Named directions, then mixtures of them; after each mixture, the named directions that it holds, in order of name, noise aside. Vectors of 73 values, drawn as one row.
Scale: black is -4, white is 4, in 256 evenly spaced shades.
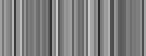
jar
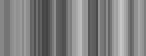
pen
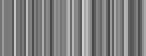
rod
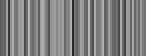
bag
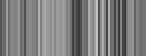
bag, pen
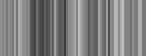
pen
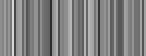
jar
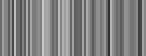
jar, pen, rod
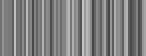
rod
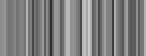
jar, rod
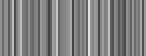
bag, jar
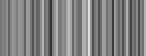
bag, jar, rod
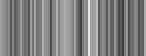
jar, pen, rod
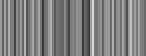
bag, rod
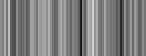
bag, pen
